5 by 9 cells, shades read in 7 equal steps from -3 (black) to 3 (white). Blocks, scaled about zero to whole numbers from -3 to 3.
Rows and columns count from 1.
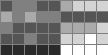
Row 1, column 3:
0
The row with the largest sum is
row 4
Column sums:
-3 -4 -2 -5 -5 6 7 8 8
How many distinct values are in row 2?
3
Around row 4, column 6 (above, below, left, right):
1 3 -1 2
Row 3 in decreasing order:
2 1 1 1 0 -1 -1 -1 -1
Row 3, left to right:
0 -1 -1 -1 -1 1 1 1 2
